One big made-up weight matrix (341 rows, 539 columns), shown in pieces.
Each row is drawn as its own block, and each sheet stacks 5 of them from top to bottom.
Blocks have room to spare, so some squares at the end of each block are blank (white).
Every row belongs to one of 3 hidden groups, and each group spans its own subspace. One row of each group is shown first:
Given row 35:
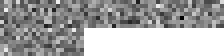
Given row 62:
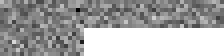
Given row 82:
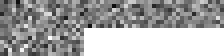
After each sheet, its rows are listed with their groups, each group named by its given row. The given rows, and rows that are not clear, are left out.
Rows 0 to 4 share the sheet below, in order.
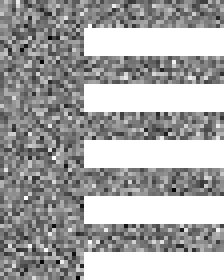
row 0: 82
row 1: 62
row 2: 62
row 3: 82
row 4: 62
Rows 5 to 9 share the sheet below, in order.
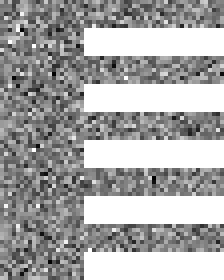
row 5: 62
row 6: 62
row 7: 62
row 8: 35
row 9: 82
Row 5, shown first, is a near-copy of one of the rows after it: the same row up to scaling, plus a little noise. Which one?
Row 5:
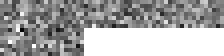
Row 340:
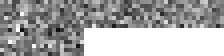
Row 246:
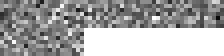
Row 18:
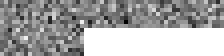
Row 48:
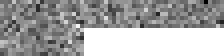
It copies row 340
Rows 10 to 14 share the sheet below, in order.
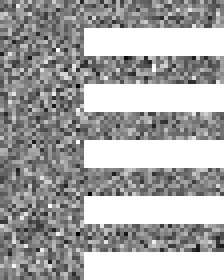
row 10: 62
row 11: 35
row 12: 35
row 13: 82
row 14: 62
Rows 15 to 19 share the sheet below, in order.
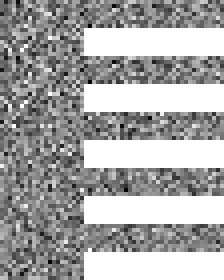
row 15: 82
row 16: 82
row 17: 35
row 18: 62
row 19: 82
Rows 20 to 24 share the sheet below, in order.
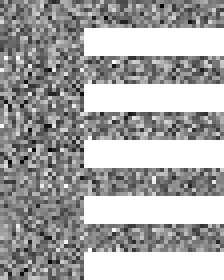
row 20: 62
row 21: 82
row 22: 82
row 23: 35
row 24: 82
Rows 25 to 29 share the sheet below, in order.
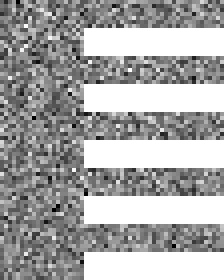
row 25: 82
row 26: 35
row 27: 35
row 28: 35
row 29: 82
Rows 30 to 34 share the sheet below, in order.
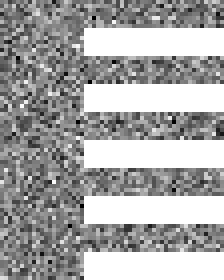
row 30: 62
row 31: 82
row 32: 62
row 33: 82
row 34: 82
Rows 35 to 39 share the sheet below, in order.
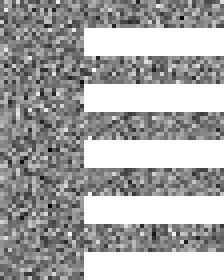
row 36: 35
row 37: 82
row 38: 82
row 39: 35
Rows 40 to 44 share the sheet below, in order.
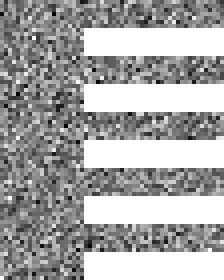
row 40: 82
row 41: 35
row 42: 35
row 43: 62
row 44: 62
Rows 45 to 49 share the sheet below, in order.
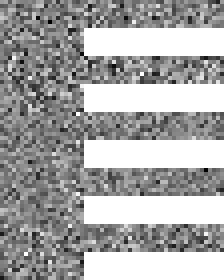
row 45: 62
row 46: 62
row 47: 35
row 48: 62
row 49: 82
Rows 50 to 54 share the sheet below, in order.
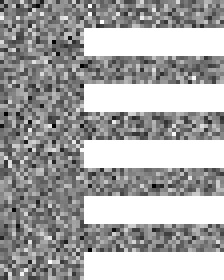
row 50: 35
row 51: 35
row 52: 82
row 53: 62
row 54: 82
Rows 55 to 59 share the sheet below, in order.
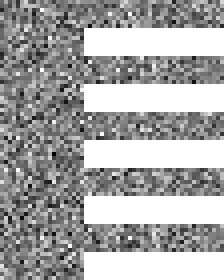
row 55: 82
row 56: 35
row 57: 35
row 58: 82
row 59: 35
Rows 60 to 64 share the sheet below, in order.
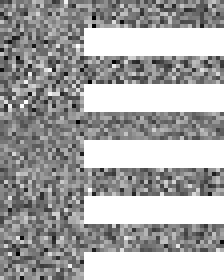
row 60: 62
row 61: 82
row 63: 62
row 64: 62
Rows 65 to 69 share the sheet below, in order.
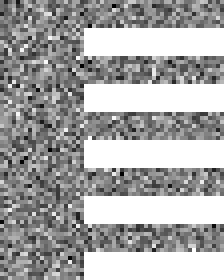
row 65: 82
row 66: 35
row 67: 82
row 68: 62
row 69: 35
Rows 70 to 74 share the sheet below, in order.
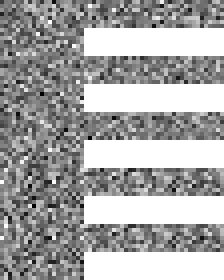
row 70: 62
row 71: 62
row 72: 82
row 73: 82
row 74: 82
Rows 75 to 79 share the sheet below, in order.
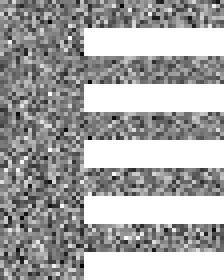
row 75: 62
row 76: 82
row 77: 82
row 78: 82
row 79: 35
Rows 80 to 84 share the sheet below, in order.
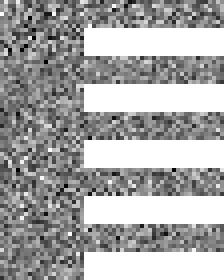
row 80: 82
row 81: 35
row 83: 82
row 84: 35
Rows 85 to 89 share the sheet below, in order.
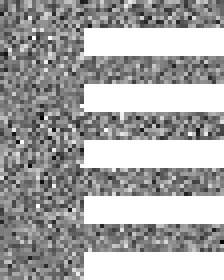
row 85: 82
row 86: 35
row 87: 62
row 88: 35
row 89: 62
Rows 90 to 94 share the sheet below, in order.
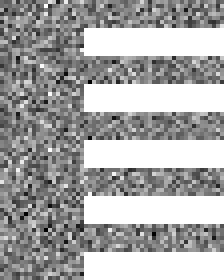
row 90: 35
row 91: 82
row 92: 82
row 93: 82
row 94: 35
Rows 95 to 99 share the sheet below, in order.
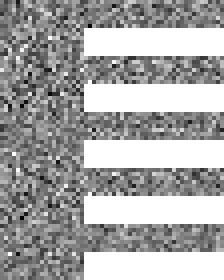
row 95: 82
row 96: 82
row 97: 62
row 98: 82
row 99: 62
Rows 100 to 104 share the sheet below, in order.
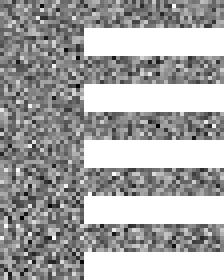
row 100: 62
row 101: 35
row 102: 35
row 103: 82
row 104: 82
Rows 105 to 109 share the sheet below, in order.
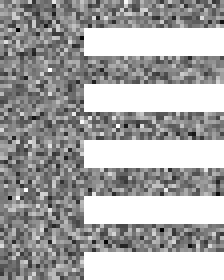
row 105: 62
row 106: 62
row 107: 35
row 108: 62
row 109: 62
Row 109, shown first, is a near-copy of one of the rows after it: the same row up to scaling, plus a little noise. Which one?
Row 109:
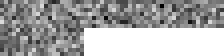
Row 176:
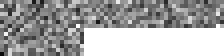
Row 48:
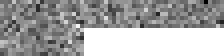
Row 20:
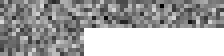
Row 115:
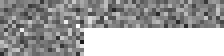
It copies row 20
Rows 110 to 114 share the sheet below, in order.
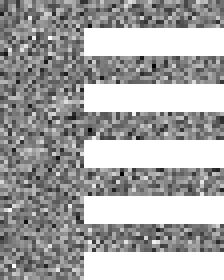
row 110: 82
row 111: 35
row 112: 62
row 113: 62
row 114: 62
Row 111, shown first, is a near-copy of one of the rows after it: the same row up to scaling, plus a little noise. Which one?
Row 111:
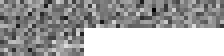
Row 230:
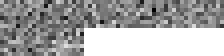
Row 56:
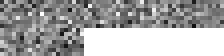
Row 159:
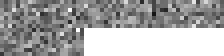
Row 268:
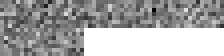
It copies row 230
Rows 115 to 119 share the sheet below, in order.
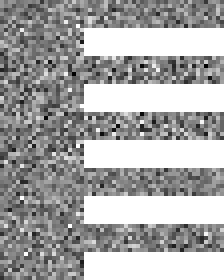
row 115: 62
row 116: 35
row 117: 35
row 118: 62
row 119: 82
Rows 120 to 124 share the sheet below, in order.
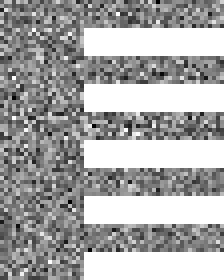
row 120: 35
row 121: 62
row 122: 35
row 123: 35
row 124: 82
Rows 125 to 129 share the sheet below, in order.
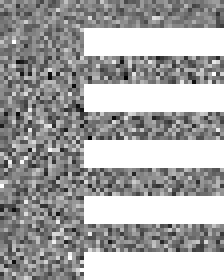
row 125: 62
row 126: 62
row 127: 82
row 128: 62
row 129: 62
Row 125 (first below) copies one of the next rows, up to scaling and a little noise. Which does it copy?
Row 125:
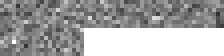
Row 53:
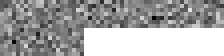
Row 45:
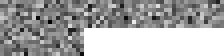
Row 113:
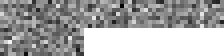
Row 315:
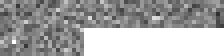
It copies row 315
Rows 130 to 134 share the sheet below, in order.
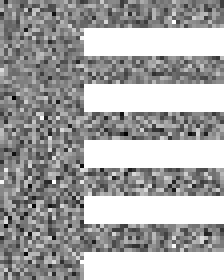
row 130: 82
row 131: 62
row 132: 62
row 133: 82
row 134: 82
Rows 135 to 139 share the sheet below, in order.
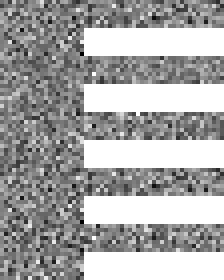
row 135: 62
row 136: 62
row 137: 35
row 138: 62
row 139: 35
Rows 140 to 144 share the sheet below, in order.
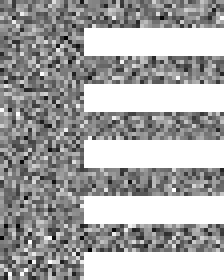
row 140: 62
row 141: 62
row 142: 82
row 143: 82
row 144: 82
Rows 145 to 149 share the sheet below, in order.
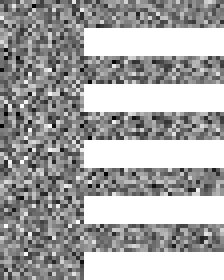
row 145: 35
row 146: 82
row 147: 82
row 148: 62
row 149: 82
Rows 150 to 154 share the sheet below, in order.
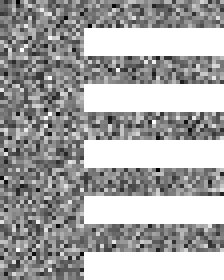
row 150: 82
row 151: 35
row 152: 35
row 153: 35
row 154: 35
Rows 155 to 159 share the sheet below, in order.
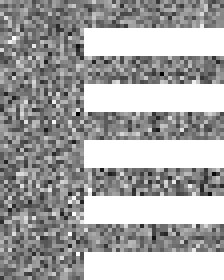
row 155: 62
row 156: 62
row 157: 35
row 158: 62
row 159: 35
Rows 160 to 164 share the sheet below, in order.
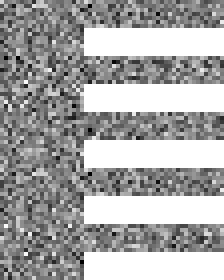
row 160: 35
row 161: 82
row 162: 62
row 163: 35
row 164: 82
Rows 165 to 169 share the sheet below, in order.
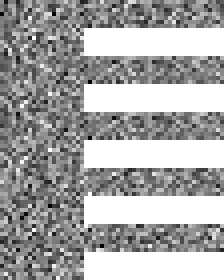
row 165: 82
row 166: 82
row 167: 82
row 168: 82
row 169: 35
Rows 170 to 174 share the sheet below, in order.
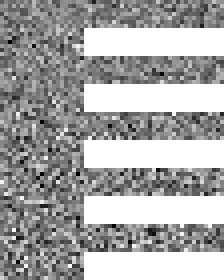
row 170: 62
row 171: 62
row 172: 82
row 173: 62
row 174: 35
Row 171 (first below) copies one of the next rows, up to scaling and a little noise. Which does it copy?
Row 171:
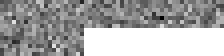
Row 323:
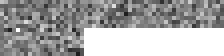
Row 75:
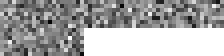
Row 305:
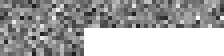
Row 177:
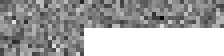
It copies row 177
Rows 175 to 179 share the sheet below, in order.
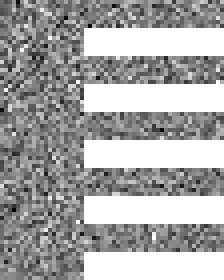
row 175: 82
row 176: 62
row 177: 62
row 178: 62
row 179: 35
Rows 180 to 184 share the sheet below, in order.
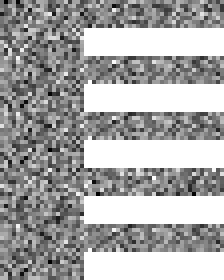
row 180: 82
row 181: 82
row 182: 82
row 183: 35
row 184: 82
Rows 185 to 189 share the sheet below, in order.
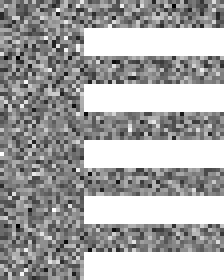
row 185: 62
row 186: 82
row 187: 35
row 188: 35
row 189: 82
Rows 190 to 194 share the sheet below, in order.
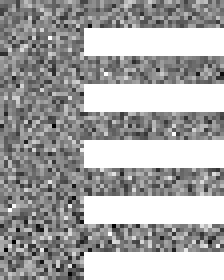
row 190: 82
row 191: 62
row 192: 82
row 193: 62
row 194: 35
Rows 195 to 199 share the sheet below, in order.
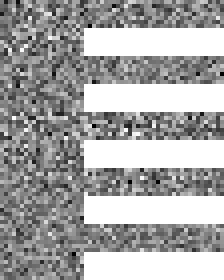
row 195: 82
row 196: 62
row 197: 35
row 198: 35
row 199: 62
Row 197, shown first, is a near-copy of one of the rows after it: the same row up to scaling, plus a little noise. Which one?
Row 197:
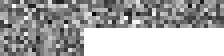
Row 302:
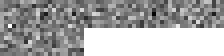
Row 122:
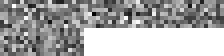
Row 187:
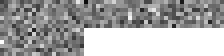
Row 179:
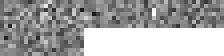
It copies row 122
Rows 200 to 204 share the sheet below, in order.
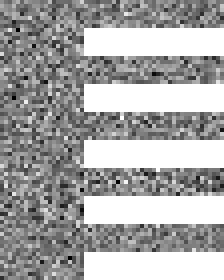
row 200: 62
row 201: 62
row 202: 62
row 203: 35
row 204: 35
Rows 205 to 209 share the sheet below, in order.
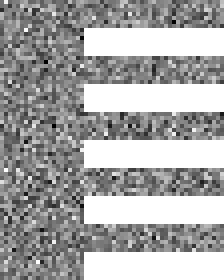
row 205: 82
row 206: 35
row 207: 82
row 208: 82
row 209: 35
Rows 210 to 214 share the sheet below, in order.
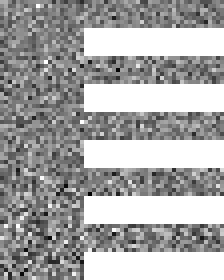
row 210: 35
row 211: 35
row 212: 35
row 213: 82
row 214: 82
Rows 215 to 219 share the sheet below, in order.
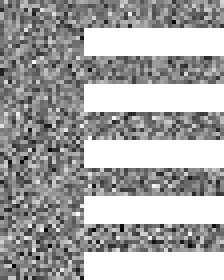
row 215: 82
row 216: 35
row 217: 82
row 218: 62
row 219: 62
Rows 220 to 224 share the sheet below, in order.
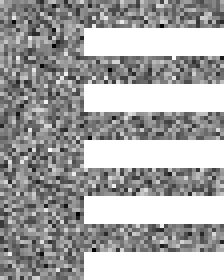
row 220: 62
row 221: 82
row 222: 82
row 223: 62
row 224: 62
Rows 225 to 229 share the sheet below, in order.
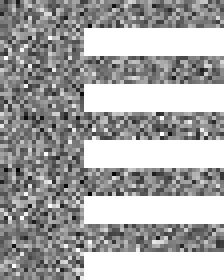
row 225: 82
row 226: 82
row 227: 62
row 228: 82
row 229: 62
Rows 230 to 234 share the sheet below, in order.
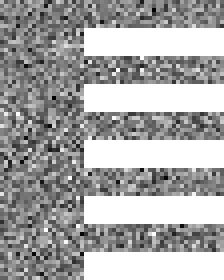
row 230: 35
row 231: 35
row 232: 82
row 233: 35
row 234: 35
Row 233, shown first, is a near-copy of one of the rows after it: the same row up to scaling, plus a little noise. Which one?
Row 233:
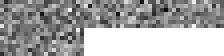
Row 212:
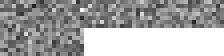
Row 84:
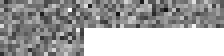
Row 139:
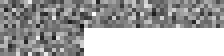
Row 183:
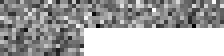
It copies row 84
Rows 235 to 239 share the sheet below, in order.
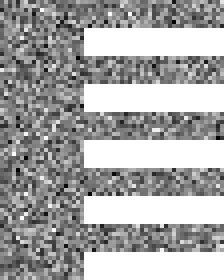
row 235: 82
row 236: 35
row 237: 62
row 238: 82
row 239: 62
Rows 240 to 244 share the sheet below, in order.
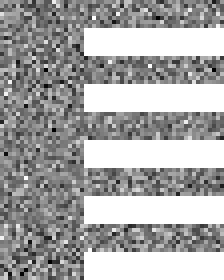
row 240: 62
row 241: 35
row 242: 35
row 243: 35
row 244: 82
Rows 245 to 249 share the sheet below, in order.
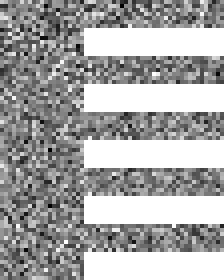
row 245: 62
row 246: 62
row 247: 82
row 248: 82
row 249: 82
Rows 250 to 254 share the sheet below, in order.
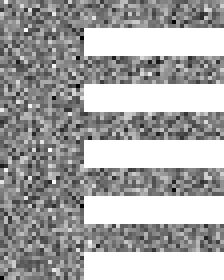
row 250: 82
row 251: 35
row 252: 82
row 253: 82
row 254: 62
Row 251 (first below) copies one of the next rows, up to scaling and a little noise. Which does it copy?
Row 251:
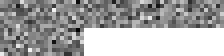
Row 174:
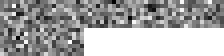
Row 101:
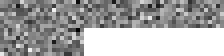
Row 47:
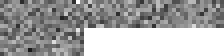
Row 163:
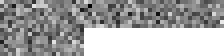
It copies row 101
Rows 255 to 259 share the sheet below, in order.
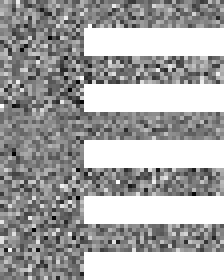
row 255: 82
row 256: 62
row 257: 62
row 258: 35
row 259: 35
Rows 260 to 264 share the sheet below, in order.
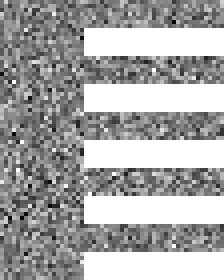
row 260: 82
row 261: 35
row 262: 62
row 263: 82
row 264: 82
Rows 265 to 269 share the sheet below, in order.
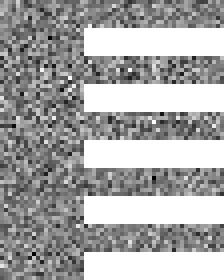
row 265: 82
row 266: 35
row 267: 35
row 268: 35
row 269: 35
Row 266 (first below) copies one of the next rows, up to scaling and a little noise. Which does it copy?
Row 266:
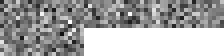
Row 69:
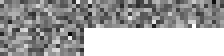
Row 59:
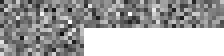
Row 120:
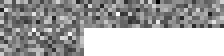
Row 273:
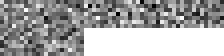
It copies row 59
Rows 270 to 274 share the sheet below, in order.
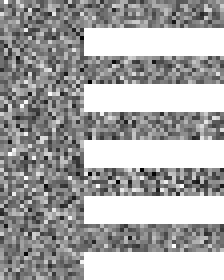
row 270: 82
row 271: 82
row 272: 62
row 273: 35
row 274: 82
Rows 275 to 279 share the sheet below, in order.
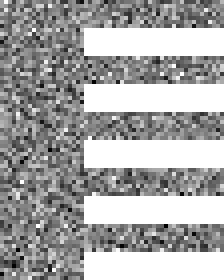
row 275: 35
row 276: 62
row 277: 82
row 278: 62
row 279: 62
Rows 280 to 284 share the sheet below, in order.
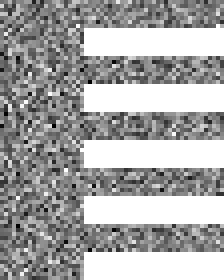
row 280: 62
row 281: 82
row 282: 82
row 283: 62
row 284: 82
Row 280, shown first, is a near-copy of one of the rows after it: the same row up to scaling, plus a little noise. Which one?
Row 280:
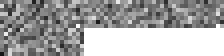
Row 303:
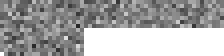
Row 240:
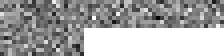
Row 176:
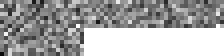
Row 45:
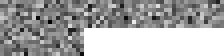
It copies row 176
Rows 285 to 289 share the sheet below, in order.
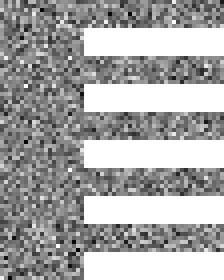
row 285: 82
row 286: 82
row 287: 82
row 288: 82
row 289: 62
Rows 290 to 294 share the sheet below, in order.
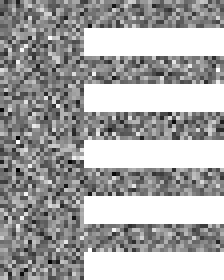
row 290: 82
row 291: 62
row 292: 62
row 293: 82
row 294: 82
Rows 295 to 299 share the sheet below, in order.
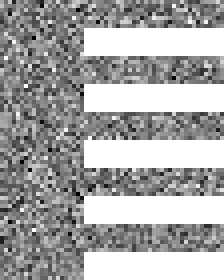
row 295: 62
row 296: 82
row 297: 82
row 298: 62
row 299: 35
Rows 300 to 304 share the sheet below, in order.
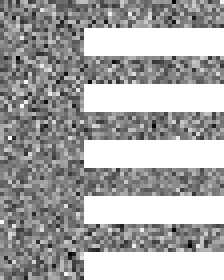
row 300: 82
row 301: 82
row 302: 35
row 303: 62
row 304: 62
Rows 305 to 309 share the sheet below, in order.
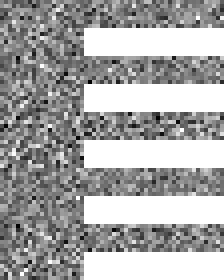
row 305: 62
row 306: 82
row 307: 62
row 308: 35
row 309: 82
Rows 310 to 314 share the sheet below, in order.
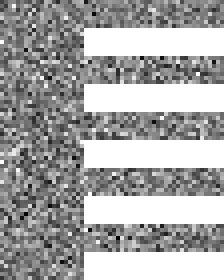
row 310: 35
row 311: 35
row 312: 62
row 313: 82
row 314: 35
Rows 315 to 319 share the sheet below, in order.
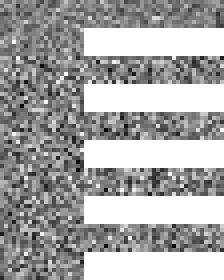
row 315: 62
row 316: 82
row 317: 62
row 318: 35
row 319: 82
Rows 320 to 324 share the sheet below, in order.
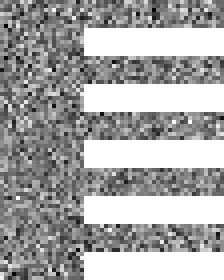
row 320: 35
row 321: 82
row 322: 62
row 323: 62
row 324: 62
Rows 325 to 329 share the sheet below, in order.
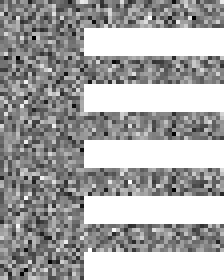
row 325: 82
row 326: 82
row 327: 82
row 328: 82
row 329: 82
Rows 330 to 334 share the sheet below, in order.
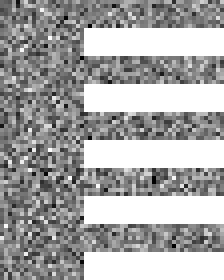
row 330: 82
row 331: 62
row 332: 82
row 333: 35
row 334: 82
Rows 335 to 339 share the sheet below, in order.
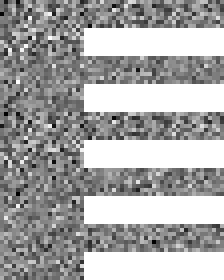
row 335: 82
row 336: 35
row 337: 82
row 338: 35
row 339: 62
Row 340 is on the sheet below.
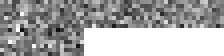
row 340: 62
